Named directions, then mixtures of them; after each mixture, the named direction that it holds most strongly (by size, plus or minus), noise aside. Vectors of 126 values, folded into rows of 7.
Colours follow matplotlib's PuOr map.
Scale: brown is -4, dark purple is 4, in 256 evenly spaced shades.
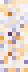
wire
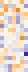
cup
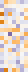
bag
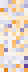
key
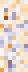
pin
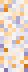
key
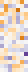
cup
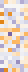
bag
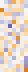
key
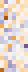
pin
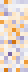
wire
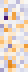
pin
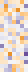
cup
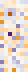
bag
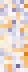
cup
